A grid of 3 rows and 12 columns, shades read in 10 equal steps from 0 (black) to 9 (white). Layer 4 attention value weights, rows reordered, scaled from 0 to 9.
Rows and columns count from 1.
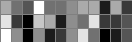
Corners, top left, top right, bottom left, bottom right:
6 2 9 3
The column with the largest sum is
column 1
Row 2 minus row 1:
2 -2 -3 -2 2 -3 0 -2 2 1 -4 1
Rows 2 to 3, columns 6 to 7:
1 5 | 2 5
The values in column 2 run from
2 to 5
